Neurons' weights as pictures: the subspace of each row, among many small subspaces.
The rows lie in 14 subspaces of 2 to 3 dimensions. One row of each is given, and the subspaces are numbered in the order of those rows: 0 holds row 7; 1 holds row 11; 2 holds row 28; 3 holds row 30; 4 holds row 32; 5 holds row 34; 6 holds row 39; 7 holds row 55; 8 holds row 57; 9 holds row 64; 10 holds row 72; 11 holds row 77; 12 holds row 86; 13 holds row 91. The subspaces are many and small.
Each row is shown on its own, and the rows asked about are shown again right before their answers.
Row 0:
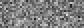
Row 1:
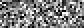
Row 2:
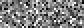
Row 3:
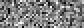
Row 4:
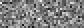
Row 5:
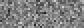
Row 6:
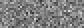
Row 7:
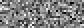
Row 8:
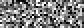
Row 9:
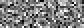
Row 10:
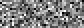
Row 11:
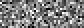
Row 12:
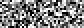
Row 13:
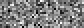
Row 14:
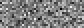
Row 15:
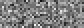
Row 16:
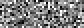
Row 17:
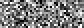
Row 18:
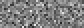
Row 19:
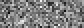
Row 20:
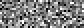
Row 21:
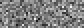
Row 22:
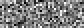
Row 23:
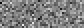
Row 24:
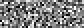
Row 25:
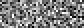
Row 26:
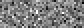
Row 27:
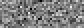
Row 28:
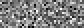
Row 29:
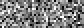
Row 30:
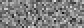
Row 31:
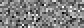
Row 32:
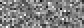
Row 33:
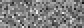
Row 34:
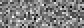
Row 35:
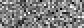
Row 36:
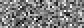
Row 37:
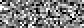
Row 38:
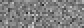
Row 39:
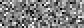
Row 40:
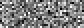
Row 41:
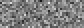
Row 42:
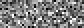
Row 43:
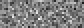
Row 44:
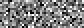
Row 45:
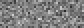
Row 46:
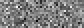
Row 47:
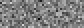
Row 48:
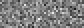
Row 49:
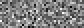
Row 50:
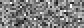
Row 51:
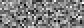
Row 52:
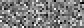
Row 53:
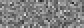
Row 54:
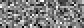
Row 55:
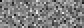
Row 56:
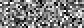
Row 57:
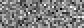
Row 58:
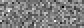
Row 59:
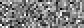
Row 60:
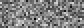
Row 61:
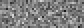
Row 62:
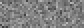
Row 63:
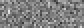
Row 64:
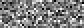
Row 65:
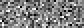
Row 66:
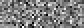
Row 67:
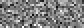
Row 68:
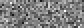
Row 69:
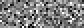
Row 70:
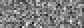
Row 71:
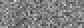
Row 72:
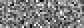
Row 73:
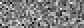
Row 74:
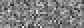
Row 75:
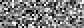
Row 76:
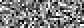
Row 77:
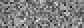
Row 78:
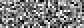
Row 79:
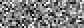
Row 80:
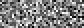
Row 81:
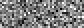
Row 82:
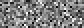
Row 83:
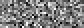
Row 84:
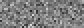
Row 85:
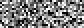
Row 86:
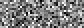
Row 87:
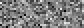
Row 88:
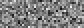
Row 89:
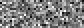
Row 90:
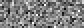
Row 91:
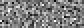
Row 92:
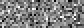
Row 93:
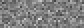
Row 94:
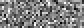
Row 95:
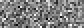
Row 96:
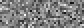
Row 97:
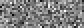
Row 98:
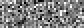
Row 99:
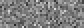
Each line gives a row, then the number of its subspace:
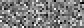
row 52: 9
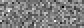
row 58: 13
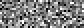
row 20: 10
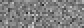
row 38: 12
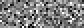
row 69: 10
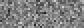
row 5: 5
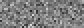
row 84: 10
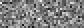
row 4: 1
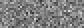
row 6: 12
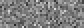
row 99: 3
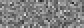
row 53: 10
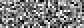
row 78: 10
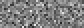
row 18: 10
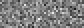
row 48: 8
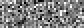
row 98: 9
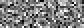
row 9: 0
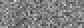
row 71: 12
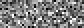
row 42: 3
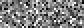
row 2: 3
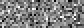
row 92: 13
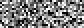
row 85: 2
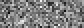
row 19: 11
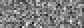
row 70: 4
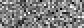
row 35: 8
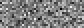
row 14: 2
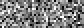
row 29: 13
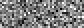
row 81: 8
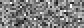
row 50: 5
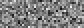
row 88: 3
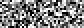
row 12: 1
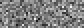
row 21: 5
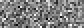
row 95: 13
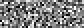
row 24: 13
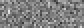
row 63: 13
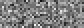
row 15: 8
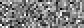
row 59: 6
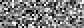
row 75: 6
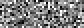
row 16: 3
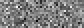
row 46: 11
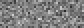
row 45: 3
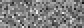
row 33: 7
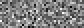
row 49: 2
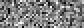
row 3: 12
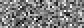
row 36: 12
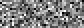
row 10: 4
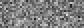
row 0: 5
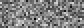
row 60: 5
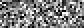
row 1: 4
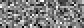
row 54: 0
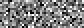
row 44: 12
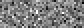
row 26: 7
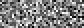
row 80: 8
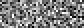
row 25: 8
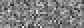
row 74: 2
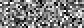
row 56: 11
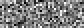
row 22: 9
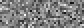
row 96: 0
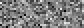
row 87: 4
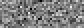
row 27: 9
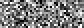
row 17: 11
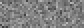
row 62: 6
